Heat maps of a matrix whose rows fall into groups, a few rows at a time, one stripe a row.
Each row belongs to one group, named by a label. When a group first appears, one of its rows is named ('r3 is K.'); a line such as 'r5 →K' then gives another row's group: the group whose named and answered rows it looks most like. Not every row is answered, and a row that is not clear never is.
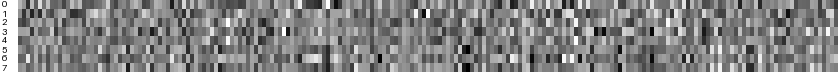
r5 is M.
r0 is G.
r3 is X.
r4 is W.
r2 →W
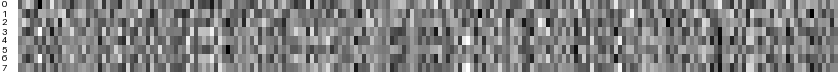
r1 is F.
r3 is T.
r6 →T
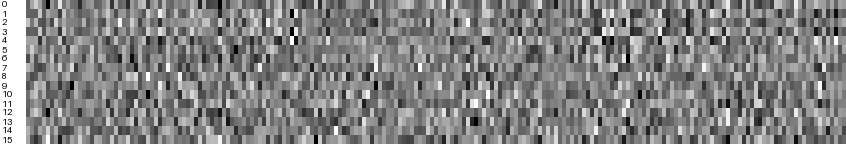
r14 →G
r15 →T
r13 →M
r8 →F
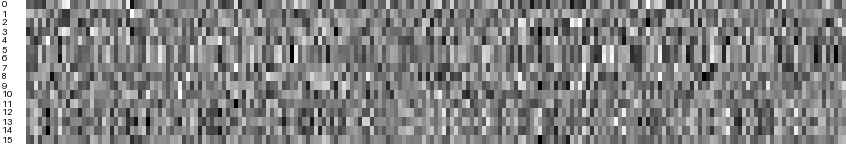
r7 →W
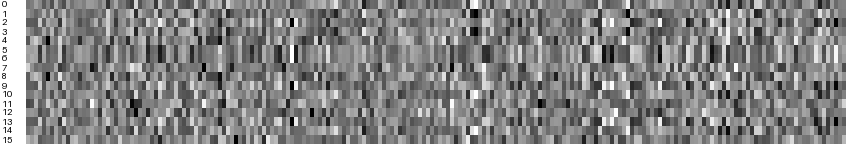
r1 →M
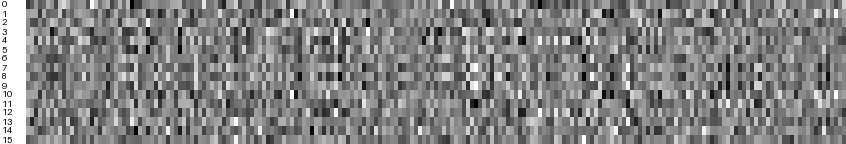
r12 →G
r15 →W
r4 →G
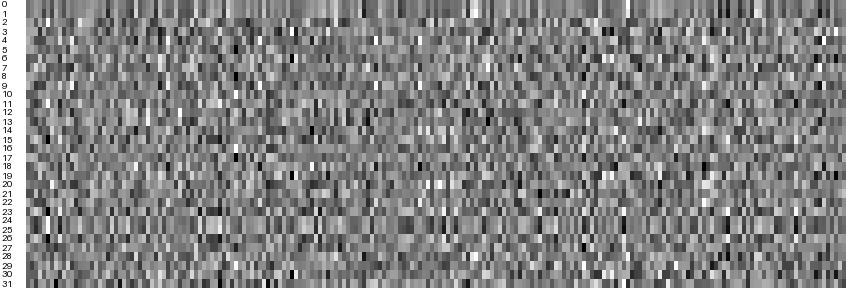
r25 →T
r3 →X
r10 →W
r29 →W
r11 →T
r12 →F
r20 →F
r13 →F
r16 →W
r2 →G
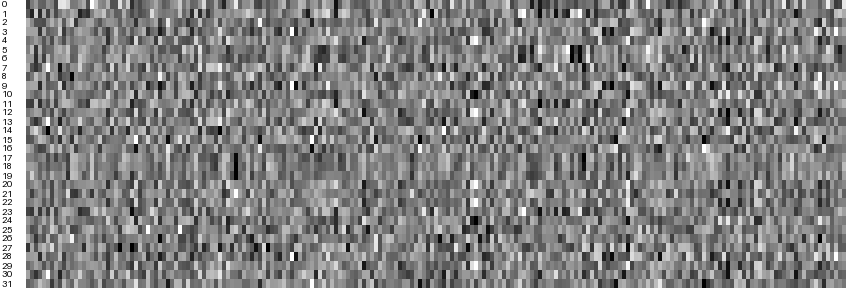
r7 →T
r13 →T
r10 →M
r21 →W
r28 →X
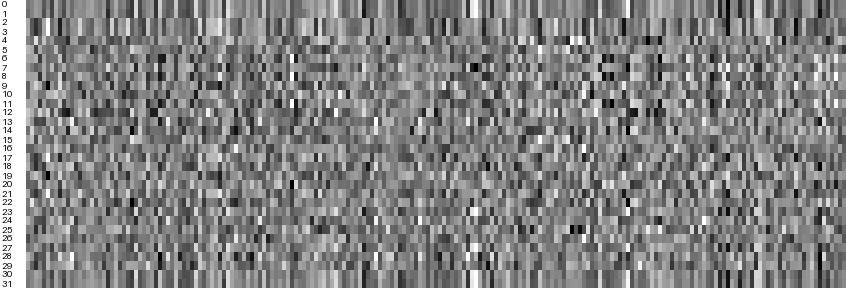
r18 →F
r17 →T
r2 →T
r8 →X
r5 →G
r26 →W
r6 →X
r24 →F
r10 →W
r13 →F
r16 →W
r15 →G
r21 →T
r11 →X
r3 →T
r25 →G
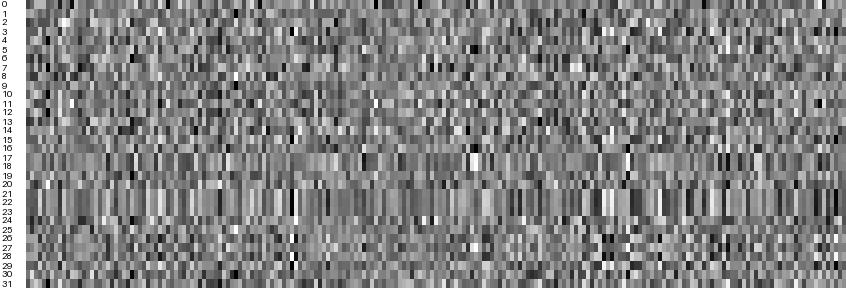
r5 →M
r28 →X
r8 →W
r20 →T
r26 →X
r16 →M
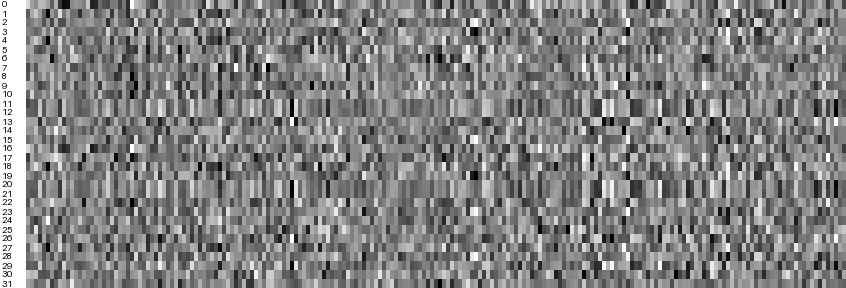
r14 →W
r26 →X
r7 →W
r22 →W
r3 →M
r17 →W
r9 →F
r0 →G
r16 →G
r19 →M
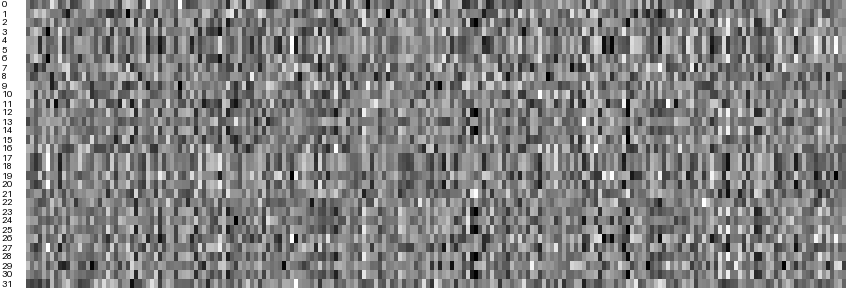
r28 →M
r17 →T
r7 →G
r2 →M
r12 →M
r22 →F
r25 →M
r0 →F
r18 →T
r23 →M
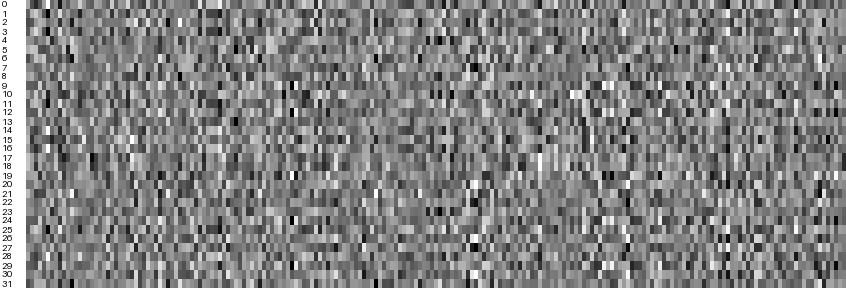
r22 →M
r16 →T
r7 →M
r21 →F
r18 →G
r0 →T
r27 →M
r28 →T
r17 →G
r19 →X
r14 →T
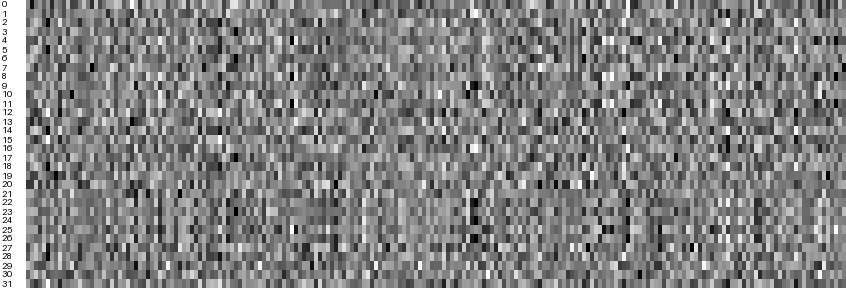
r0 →W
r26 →M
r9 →M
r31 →T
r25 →X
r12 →T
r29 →F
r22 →M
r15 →T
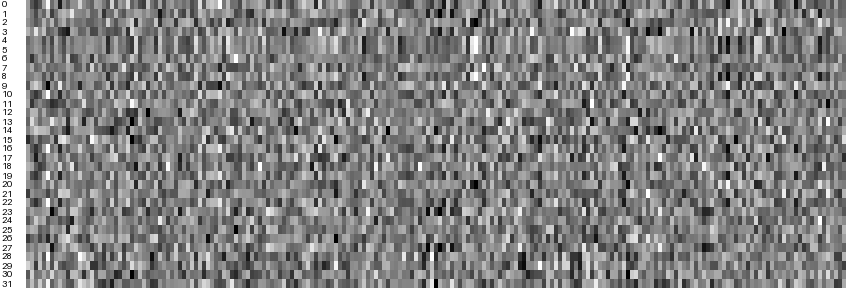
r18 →F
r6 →W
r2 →M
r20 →M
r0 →T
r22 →T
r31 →G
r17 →G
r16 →T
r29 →G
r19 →T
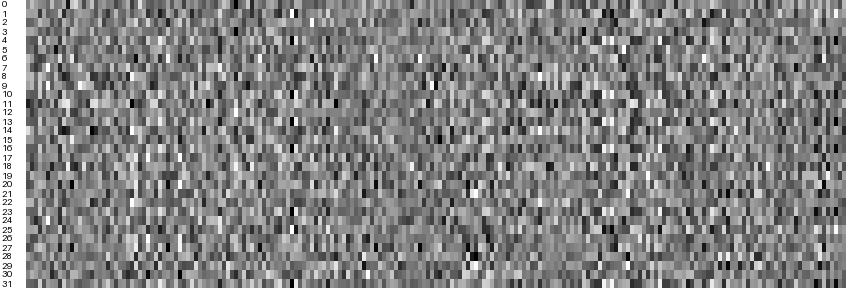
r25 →X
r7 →T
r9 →G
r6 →F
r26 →F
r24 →T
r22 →G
